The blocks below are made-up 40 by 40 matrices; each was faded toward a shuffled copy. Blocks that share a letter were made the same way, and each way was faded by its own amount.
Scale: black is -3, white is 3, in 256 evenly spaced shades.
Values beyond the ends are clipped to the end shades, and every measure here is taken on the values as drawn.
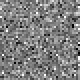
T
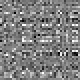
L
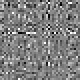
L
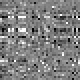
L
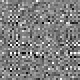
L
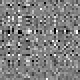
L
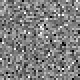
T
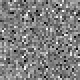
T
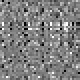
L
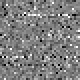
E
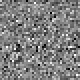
E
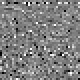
E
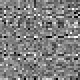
L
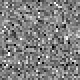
T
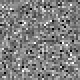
T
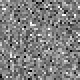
T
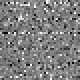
E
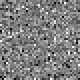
T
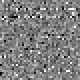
E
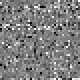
E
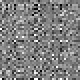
L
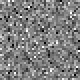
T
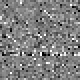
E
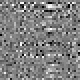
L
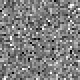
T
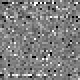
E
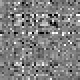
L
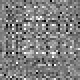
L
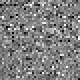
E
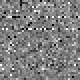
E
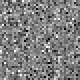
T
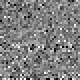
E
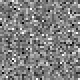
T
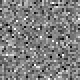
T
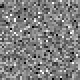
T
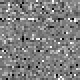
E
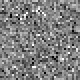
T
